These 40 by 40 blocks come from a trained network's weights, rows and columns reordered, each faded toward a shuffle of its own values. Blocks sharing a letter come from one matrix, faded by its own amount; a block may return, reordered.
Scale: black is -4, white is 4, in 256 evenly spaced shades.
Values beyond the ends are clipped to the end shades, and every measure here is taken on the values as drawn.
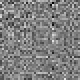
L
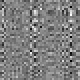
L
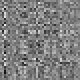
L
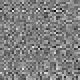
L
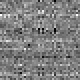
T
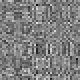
L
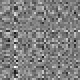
L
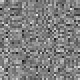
L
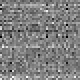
T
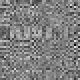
L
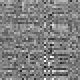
T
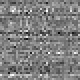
T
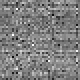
T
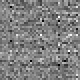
T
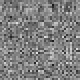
L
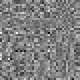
L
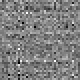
T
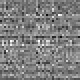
T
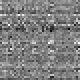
T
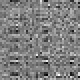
T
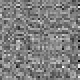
L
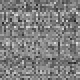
T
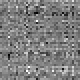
T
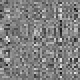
L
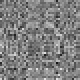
L
